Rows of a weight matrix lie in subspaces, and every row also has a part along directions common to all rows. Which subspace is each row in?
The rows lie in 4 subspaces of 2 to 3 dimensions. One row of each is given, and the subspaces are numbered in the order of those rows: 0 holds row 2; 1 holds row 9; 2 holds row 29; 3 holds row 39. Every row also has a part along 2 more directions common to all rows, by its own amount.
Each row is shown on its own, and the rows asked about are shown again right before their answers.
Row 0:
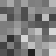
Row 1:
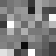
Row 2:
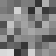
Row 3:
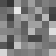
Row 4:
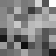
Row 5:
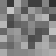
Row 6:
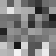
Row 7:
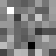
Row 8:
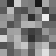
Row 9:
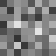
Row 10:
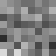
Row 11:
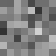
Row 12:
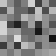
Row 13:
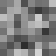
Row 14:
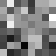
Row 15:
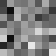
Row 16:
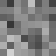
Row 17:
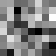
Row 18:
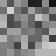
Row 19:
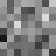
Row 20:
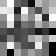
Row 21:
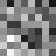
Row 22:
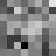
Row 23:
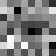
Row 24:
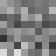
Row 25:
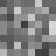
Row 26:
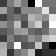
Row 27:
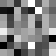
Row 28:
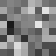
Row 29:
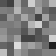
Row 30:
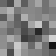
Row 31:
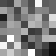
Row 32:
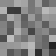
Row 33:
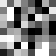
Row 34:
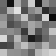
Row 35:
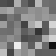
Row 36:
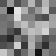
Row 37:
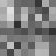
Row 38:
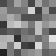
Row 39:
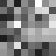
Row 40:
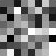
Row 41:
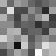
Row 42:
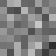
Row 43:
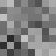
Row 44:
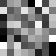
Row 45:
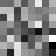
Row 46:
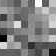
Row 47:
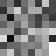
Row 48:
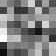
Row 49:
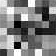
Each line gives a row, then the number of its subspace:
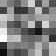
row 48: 1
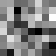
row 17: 1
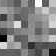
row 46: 3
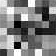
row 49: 2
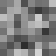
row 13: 3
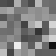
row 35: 2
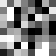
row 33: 2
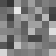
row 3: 2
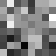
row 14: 0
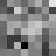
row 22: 3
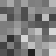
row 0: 0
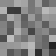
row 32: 3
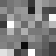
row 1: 0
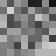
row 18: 2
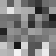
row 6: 1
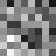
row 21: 0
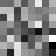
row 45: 2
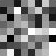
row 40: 3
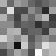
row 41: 0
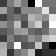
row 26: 2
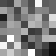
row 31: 0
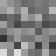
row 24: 1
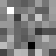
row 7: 3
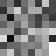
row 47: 3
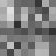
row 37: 0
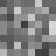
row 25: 2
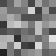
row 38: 1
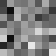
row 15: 3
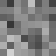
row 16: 0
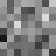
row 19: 3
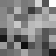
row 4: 3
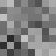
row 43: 0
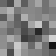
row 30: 2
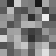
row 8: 2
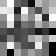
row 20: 0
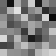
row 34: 2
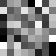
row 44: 1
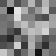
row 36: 0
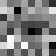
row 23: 3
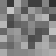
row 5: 2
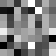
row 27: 1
